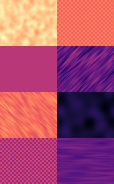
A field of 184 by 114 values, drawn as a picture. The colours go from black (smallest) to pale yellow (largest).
It is made of 4 by 2 panels. Panel 1,1: very high, blotchy, faint in contrast. Panel 1,2: high, checkered, faint in contrast. Panel 2,1: middling, flat. Panel 2,2: low, slanting up to the right. Panel 3,1: high, slanting down to the right, faint in contrast. Panel 3,2: very low, smooth, faint in contrast. Panel 4,1: middling, checkered. Panel 4,2: low, streaked across, faint in contrast.
